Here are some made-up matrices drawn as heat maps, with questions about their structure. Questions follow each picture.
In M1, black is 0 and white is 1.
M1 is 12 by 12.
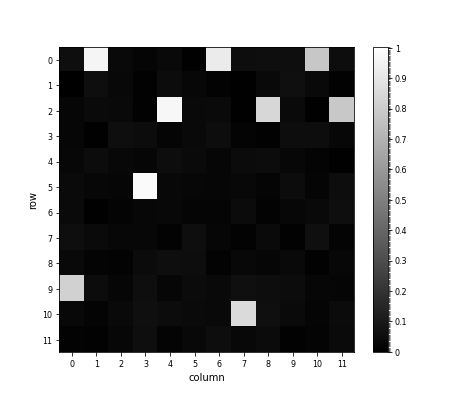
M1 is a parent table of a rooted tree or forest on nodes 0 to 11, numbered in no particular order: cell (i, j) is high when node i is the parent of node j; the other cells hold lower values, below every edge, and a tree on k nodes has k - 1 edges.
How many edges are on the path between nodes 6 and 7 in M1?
3
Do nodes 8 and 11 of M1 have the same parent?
yes
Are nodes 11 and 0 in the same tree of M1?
no
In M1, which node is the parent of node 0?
9
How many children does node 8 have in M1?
0
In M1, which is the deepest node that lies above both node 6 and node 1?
0
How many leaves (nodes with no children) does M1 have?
7
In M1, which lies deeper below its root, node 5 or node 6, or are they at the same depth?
node 6
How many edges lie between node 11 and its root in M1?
1
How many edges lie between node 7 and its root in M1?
3
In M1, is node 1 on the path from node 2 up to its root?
no
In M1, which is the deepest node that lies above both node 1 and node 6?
0
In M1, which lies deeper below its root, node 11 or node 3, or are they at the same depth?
the same depth
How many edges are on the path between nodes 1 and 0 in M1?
1
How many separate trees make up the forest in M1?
3
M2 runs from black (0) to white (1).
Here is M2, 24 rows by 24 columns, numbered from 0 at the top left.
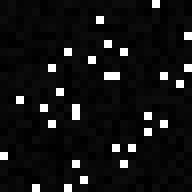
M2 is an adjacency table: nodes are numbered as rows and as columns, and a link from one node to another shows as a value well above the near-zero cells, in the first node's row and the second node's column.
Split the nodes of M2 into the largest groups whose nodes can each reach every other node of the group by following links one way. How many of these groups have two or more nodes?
5
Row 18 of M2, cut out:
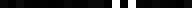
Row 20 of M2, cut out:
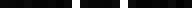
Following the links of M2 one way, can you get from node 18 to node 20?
yes
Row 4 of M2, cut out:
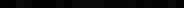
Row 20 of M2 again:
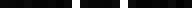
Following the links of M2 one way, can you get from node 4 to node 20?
yes
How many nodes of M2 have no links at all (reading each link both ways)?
4
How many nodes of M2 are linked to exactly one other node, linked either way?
11
